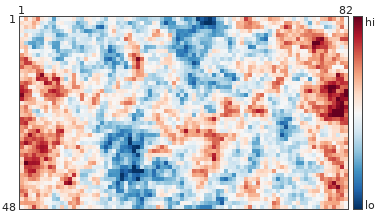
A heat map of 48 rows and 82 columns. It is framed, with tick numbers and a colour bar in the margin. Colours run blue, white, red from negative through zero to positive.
The field is mottled with small blotches. No overall slope runs across the table. No single row or column stands out from its neighbours. The histogram is bell-shaped. No regular stripes run through it.
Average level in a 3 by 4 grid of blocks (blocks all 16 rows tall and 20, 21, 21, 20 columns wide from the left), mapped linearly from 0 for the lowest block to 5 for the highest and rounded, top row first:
2215 / 5234 / 5033
